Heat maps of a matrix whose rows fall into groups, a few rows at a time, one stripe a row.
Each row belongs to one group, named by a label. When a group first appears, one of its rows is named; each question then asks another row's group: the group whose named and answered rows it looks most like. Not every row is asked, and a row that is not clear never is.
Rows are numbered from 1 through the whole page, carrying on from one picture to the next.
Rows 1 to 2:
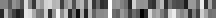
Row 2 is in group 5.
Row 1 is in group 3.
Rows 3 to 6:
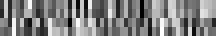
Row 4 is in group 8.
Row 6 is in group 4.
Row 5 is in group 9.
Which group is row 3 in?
8
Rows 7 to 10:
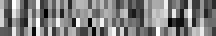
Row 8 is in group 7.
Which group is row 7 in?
7
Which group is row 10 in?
3
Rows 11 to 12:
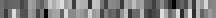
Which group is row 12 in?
4
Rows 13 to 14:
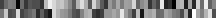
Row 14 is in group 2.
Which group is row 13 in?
4
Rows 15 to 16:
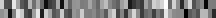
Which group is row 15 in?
7
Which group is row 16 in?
9
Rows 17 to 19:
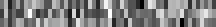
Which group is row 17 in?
5
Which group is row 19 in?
9
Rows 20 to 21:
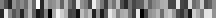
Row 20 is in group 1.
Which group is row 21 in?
2
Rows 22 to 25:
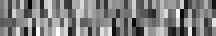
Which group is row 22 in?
9
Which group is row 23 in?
9
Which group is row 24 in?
1
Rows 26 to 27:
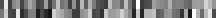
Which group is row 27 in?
2
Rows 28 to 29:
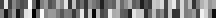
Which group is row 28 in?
8
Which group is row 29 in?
3
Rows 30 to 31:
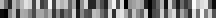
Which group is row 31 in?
3
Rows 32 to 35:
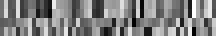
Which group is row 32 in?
2
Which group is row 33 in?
2
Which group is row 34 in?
1
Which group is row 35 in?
8
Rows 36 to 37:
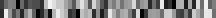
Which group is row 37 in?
2
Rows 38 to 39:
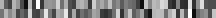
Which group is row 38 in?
7
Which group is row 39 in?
8
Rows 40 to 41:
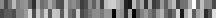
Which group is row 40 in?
3
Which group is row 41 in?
1
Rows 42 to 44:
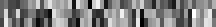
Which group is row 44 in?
2
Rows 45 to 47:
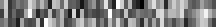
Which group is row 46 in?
8
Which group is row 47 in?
9
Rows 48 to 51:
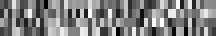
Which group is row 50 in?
7
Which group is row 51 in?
4
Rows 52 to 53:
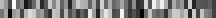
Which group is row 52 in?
7
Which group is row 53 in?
5
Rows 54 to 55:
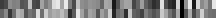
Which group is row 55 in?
9
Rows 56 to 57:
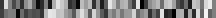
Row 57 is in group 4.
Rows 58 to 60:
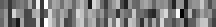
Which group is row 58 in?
1
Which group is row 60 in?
9
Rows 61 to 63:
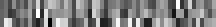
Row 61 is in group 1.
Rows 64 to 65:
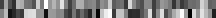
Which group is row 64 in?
9
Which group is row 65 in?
5
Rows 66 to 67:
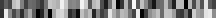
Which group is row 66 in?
4
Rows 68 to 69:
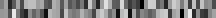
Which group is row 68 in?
5
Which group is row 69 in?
7
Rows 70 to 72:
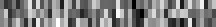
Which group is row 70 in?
1
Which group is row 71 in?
5
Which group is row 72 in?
7
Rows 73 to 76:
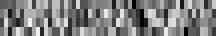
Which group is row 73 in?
1
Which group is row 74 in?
5
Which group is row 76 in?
9
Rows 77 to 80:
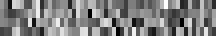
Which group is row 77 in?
9
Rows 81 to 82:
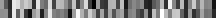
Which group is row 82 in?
9
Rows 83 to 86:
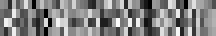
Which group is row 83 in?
3
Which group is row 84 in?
4
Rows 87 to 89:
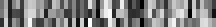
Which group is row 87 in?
5
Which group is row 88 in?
5
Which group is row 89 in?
8
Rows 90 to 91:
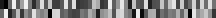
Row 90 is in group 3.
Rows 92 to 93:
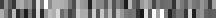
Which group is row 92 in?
1
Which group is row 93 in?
7
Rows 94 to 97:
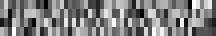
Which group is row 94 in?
2
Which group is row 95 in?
5
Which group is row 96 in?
3
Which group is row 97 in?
7
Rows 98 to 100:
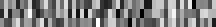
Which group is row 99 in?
8
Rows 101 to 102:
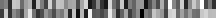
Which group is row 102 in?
8
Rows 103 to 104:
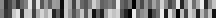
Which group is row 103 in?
1
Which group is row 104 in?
3
